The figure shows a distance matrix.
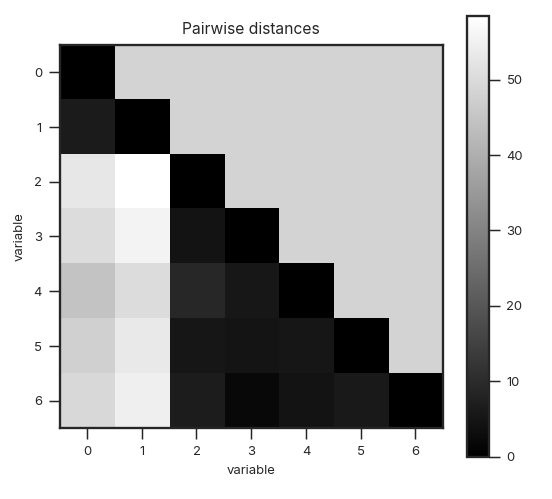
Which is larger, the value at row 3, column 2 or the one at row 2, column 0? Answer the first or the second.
the second
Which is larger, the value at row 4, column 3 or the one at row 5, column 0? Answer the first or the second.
the second
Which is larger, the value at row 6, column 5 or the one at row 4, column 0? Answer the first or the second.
the second
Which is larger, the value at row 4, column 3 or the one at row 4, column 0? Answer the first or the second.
the second
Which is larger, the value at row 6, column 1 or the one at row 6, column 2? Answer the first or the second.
the first
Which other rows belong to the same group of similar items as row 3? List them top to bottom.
2, 4, 5, 6
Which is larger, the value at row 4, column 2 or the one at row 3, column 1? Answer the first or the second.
the second
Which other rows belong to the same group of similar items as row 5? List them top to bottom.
2, 3, 4, 6
